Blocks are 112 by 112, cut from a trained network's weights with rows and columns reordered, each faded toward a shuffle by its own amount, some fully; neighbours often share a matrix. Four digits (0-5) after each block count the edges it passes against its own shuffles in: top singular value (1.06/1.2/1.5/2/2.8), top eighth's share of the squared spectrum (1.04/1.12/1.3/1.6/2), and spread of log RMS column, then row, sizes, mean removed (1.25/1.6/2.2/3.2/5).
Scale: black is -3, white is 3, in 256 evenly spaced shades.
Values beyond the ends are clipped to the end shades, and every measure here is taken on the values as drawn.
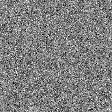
2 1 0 0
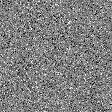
0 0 0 0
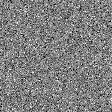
0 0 0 0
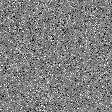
0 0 0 0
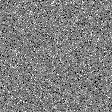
1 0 0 0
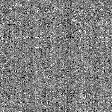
3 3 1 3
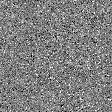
0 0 0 0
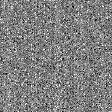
2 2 0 2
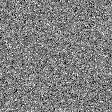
0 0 0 0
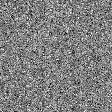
1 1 0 0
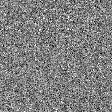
1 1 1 1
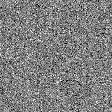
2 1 0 1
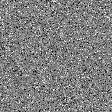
1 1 0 0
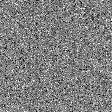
1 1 0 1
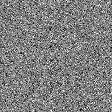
2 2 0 0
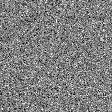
1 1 0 0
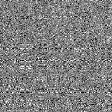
4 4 0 3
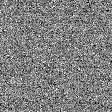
1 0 0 0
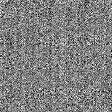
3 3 1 3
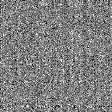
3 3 1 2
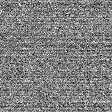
3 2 1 1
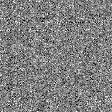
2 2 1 2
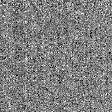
2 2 0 3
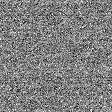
1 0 0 0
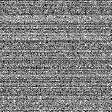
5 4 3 2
